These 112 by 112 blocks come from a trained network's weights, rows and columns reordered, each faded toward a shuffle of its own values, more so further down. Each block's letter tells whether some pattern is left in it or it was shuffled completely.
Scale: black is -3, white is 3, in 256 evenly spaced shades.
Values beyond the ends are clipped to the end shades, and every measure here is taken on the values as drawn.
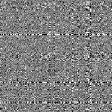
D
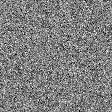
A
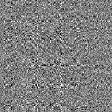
D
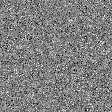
A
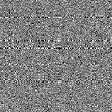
D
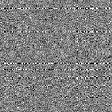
D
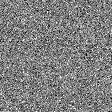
A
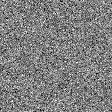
A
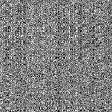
D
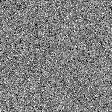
A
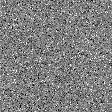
A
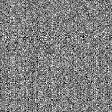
D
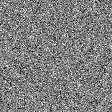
A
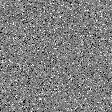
A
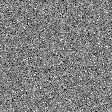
A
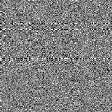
D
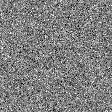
A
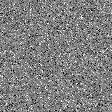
A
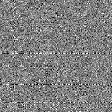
D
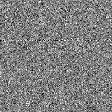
D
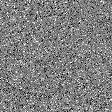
A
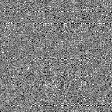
D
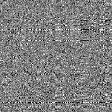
D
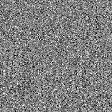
D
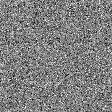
A
